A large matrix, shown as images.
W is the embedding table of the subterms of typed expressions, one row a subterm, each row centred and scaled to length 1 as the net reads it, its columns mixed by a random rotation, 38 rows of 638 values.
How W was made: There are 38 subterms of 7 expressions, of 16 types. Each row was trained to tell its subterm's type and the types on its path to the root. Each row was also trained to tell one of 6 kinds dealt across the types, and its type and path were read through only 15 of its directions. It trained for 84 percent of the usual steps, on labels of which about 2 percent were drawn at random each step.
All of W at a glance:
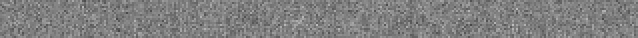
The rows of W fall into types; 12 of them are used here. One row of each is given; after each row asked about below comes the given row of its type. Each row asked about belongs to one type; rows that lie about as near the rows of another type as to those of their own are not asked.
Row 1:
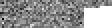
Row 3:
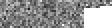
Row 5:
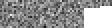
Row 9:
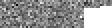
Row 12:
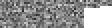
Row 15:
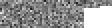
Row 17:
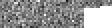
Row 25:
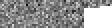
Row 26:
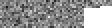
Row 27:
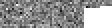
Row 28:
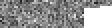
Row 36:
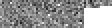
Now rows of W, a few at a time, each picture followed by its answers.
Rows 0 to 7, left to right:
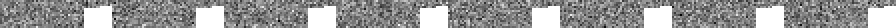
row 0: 25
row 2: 12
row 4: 9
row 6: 12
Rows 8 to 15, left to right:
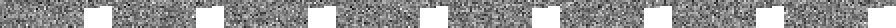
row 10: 12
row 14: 28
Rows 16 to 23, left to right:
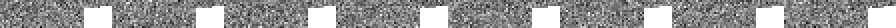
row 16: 9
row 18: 15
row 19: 28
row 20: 36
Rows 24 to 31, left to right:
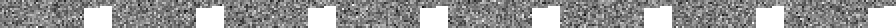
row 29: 15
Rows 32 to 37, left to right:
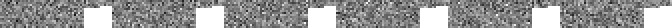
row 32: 26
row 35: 9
